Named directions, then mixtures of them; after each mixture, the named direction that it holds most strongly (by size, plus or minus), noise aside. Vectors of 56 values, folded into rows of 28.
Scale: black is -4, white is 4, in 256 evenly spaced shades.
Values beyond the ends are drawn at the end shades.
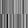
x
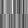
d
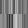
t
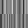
d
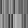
t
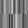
d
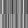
d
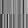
x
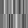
d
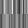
d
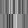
t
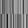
x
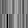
x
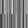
d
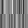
d
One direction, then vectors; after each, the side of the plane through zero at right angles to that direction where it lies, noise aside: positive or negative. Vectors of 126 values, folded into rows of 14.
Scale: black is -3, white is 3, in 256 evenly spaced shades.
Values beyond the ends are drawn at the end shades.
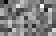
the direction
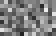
negative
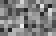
positive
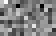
negative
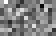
negative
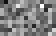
positive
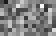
positive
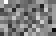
negative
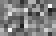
negative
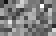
positive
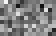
negative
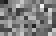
positive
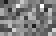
positive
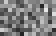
negative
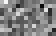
negative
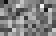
positive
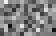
negative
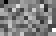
positive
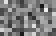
negative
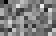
positive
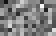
positive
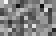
negative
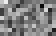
negative
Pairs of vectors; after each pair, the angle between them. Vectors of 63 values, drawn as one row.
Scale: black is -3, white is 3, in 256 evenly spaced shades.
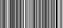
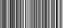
nearly parallel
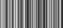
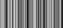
nearly parallel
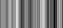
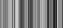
nearly parallel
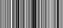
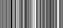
nearly opposite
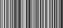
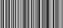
partly opposed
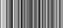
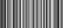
nearly opposite
